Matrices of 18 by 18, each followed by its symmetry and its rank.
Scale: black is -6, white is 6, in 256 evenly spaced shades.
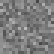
neither, full rank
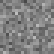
neither, full rank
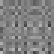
neither, rank two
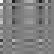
neither, rank one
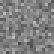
neither, full rank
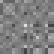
symmetric, rank three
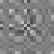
symmetric, rank three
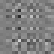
neither, rank two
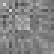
symmetric, rank three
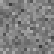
neither, full rank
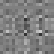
neither, rank two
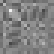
symmetric, rank three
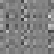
neither, rank two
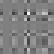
neither, rank one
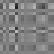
neither, rank one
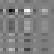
neither, rank one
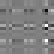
neither, rank one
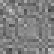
symmetric, rank three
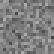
neither, full rank
